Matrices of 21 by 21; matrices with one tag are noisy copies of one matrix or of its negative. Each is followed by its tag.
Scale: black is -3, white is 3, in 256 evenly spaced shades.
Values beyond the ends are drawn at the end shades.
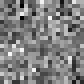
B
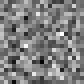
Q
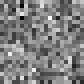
B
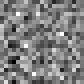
Q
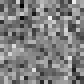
B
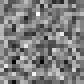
Q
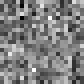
B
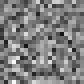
Q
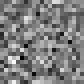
Q
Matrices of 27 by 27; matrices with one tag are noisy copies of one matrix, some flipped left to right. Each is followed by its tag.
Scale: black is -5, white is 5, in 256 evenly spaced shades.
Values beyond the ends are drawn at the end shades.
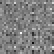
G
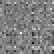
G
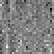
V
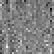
V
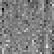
V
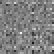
G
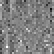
V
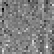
V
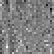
V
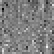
V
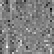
V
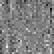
V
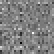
G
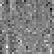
V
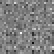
G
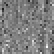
V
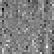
V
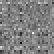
G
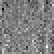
V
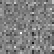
G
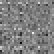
G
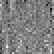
V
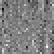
V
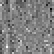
V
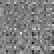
G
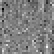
V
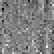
V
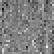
V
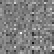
G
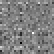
G
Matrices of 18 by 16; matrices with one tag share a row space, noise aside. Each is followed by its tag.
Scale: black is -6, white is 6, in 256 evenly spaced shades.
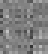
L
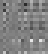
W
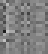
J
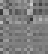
L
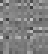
L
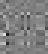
J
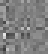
J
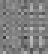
W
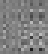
W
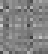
L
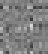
L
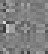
J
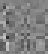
J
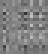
W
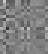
J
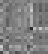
L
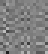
J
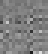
L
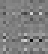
W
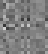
J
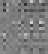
W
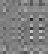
W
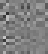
J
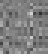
L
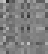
J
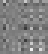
W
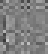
J
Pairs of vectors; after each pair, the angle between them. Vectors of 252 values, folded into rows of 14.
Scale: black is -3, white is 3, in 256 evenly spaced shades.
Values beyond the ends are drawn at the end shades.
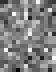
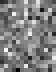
nearly parallel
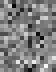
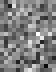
nearly opposite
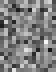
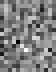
partly aligned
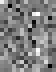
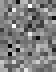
orthogonal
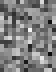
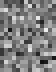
partly opposed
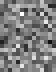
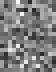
partly aligned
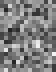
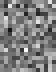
partly aligned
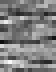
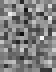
orthogonal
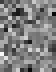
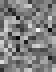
orthogonal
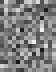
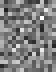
nearly opposite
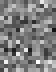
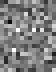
partly opposed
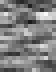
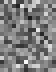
orthogonal
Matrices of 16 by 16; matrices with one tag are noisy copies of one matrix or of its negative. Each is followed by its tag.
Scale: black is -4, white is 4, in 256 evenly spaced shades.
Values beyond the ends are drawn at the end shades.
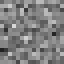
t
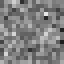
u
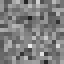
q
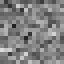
t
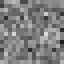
u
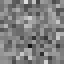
q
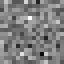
q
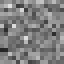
t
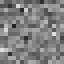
t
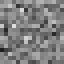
t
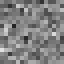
t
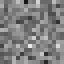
q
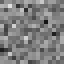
t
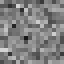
t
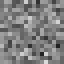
q
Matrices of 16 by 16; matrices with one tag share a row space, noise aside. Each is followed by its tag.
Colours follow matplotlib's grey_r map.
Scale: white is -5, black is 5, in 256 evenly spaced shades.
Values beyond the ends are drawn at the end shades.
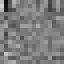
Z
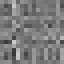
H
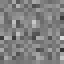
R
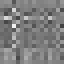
H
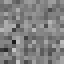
H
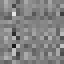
H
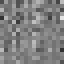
R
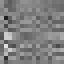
Z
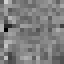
Z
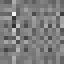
H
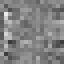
Z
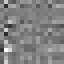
Z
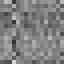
H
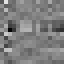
Z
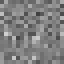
R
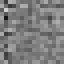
Z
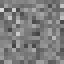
R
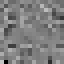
Z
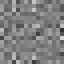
R
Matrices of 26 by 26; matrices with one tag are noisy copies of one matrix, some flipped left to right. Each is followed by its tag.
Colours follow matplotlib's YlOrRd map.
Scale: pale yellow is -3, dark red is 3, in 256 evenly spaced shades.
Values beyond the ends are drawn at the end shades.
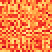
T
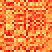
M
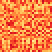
T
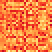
M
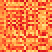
M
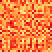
T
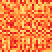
T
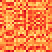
M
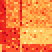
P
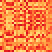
M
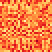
T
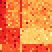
P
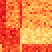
P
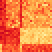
P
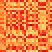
M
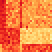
P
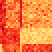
P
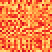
T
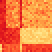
P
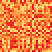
T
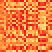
M
